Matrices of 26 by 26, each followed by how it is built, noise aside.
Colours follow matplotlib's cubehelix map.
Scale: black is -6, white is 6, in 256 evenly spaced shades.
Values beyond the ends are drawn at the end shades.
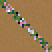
banded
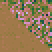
upper triangular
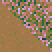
upper triangular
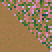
upper triangular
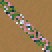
banded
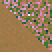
upper triangular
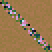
banded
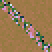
banded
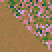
upper triangular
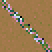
banded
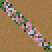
banded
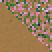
upper triangular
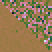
upper triangular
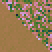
upper triangular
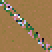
banded
